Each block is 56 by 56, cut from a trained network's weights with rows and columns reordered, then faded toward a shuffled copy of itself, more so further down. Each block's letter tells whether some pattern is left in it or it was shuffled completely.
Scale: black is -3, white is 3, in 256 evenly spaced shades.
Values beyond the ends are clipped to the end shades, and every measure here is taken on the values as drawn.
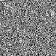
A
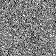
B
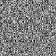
A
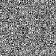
A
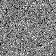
B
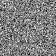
B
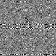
A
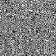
A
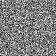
B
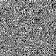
A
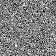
B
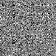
A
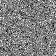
B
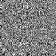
A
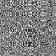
A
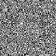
A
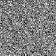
A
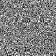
A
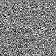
A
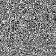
A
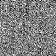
A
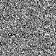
A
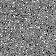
B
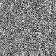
A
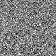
A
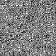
A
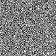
A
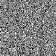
A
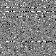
A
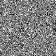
A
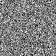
B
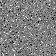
B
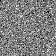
B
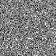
A
